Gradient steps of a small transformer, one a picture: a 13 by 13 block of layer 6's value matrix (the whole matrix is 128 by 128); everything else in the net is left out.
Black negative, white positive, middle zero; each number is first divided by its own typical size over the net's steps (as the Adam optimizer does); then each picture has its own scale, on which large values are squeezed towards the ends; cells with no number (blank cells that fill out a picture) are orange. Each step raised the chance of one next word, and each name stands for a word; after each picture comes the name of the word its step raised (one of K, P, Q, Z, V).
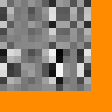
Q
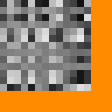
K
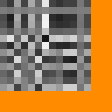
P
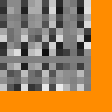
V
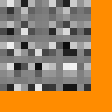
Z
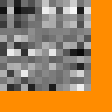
V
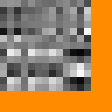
Z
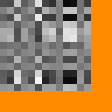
K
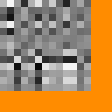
Q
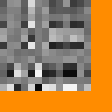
V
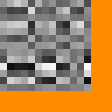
Q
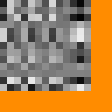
K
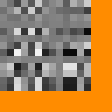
Z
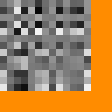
V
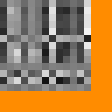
P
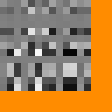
Z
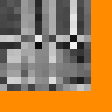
P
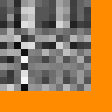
P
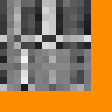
P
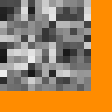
Q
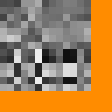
Q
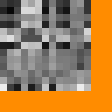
V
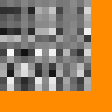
Z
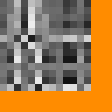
P
